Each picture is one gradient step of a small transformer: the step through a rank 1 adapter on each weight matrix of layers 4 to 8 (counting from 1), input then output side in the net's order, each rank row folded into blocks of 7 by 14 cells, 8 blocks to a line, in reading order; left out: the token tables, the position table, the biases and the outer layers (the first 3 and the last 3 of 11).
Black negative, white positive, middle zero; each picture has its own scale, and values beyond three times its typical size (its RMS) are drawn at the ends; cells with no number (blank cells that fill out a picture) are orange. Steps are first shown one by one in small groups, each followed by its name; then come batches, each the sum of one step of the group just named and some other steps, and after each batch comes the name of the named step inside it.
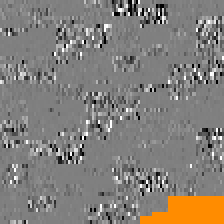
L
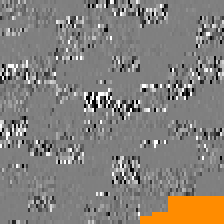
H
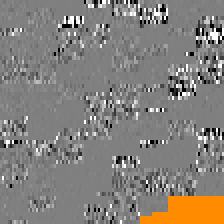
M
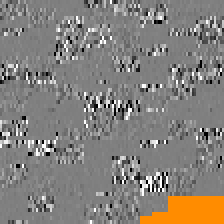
H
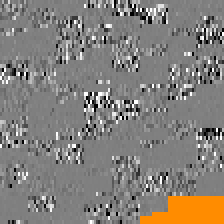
H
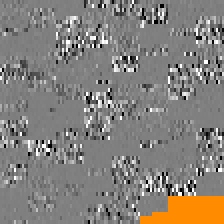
L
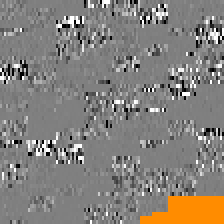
M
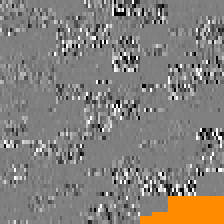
L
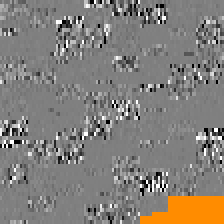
L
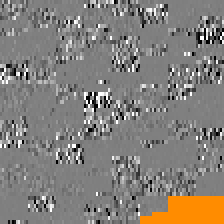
H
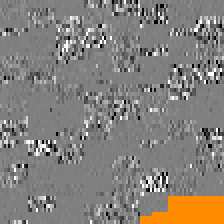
L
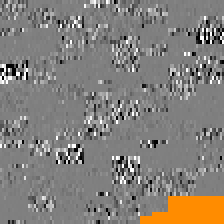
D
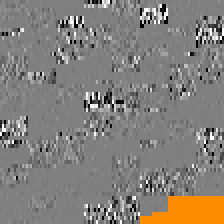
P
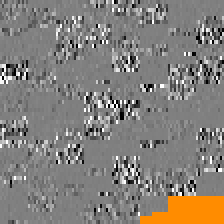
D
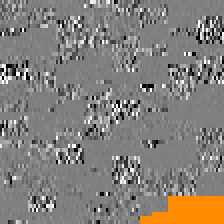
D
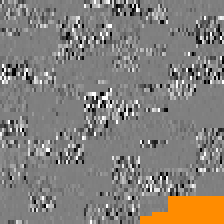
D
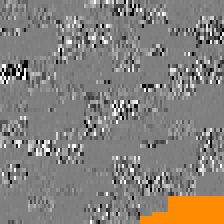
D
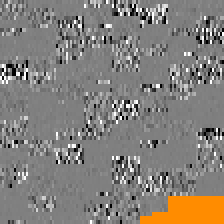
D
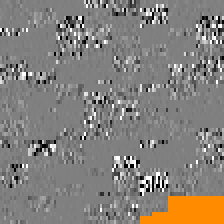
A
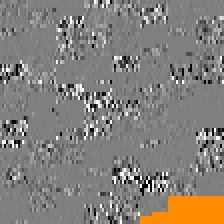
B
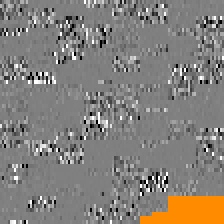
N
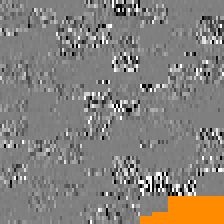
A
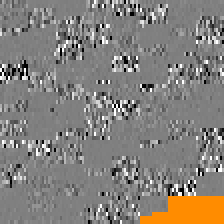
B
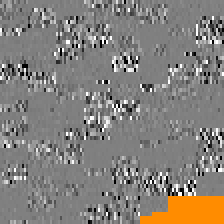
N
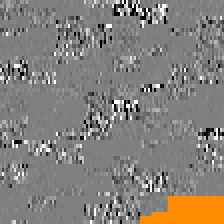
N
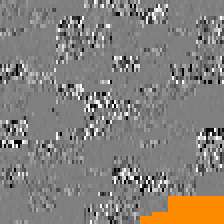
B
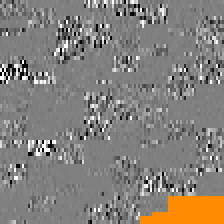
N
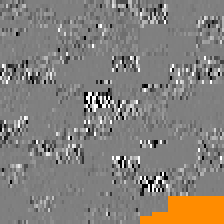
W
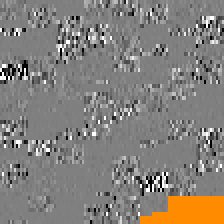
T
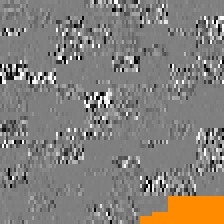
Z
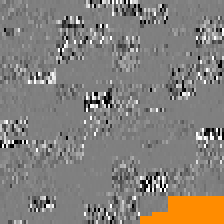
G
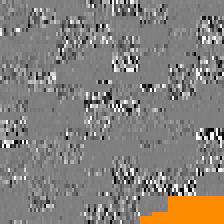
G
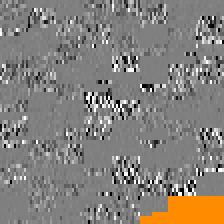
W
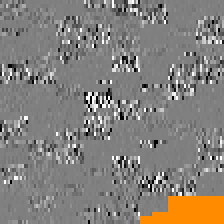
W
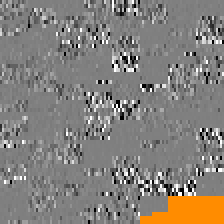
W
